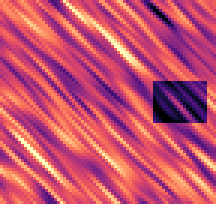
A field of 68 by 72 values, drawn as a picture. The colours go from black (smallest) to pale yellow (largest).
Ninth with the lowest average: middle right. Mirror symmetry: none. Odd patch: lower, in the middle right. Grain: diagonal, down to the right.
